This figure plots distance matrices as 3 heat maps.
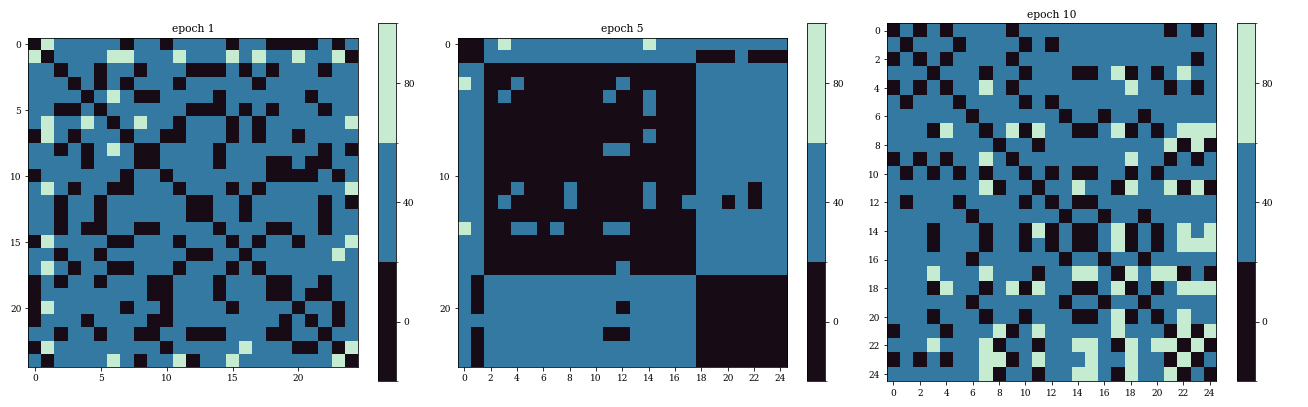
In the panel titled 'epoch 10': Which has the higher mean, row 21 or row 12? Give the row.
21
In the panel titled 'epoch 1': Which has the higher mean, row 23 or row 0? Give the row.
23
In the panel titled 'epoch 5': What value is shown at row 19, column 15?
40
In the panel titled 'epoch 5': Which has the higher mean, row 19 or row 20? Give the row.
19
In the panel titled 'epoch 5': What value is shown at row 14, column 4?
40
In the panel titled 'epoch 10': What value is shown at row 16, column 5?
40
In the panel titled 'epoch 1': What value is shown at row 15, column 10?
40
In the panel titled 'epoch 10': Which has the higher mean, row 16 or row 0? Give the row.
16
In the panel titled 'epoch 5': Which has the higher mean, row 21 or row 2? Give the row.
21
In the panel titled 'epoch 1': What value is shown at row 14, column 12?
40
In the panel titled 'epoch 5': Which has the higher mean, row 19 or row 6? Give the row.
19
